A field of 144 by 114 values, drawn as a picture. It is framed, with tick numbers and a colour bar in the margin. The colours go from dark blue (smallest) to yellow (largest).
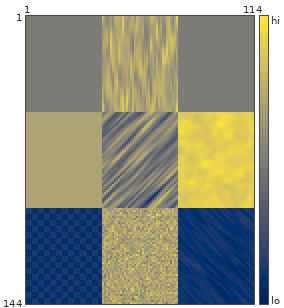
It is made of 3 by 3 panels. Panel 1,1: middling, flat. Panel 1,2: high, streaked downward. Panel 1,3: middling, flat. Panel 2,1: high, flat. Panel 2,2: middling, slanting up to the right, strong in contrast. Panel 2,3: very high, blotchy, faint in contrast. Panel 3,1: very low, checkered, faint in contrast. Panel 3,2: high, fine-grained. Panel 3,3: very low, slanting down to the right, faint in contrast.
